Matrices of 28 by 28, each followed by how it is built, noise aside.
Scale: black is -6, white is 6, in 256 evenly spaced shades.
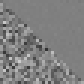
lower triangular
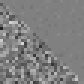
lower triangular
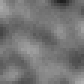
smooth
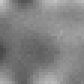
smooth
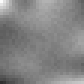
smooth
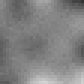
smooth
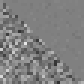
lower triangular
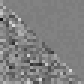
lower triangular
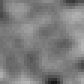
smooth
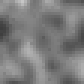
smooth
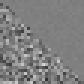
lower triangular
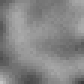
smooth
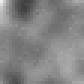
smooth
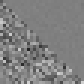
lower triangular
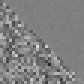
lower triangular
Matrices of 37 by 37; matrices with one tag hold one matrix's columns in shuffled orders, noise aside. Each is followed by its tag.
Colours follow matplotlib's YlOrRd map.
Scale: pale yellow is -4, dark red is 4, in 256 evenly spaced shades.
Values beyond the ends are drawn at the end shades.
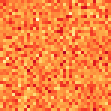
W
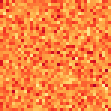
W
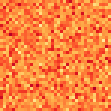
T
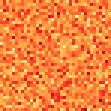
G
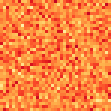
T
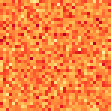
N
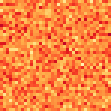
N
